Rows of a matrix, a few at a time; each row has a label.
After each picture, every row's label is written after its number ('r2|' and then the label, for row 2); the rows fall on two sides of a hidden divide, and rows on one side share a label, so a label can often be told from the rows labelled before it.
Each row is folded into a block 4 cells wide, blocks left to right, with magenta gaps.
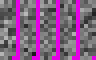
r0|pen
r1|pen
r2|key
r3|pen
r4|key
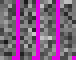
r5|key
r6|pen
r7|pen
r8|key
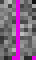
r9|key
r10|pen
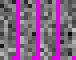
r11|pen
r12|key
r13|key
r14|key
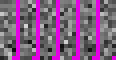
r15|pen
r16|key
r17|pen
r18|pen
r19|key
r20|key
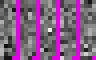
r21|key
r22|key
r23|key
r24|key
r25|pen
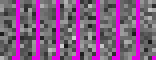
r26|key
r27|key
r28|pen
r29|key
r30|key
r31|key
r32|pen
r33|key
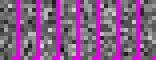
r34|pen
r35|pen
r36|key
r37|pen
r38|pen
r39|pen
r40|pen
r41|key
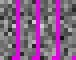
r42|key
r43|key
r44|pen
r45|key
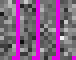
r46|pen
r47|key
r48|key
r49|pen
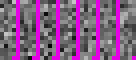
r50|pen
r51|pen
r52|key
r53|pen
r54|pen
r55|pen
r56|key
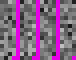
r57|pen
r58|pen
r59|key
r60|key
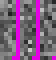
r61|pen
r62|pen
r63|pen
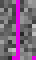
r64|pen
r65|key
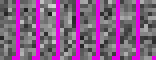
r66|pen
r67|pen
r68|key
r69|pen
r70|pen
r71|pen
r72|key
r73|key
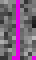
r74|pen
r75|pen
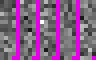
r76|pen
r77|pen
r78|key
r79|key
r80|key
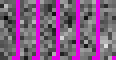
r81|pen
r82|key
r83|key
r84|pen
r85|key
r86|pen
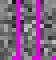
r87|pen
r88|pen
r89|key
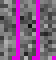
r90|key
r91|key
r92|key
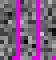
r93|key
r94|key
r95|pen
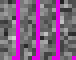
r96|pen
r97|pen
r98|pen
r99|key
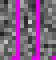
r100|key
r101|key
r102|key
